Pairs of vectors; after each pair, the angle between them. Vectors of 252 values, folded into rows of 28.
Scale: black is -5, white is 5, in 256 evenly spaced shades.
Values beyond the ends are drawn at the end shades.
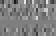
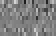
nearly opposite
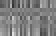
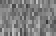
partly aligned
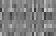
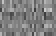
nearly parallel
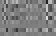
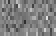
partly aligned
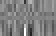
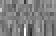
nearly parallel
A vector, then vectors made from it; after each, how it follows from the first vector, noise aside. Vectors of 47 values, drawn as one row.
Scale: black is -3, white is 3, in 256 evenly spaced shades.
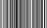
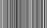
shrunk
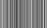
shrunk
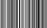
wrapped around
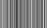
shrunk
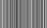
shrunk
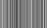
shrunk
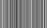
shrunk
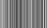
shrunk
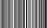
wrapped around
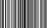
wrapped around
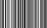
wrapped around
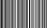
wrapped around
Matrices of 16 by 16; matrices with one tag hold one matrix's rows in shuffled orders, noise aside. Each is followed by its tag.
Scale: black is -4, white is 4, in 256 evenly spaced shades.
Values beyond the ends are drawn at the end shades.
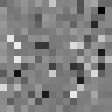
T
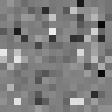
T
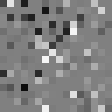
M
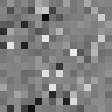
M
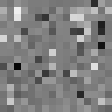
T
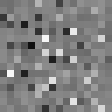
M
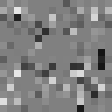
T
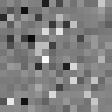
M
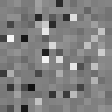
M
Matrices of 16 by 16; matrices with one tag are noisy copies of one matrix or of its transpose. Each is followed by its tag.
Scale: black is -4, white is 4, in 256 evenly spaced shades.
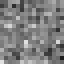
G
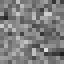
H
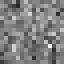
H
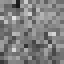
H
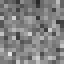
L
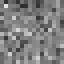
L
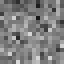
L
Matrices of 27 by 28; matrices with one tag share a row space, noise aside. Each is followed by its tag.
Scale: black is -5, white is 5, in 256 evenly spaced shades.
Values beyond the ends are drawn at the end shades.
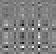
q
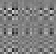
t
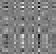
q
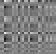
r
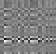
r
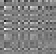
r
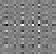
q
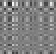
t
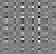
q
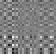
t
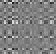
t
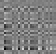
r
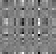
q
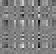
q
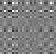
t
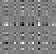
q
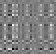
t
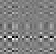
t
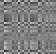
r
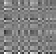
r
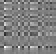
r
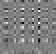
q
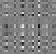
q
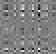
q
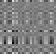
t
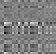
r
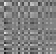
r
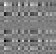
r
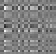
r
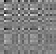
r
